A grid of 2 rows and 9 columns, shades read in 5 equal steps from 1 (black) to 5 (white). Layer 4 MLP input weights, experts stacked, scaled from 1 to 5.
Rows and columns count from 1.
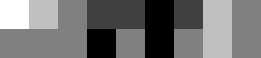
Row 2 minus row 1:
-2 -1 0 -1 1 0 1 0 0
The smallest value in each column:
3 3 3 1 2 1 2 4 3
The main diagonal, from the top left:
5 3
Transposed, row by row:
5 3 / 4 3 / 3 3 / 2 1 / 2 3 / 1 1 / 2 3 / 4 4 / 3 3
